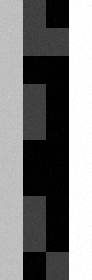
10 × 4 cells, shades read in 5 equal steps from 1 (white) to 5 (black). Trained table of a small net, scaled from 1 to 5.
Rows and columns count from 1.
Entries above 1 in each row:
3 3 3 3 3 3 3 3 3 3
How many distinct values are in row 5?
4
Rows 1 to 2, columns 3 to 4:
5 1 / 4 1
